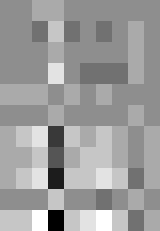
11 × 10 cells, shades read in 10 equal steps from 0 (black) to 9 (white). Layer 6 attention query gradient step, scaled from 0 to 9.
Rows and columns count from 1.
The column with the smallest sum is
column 4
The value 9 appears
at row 11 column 3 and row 11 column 7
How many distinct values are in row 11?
6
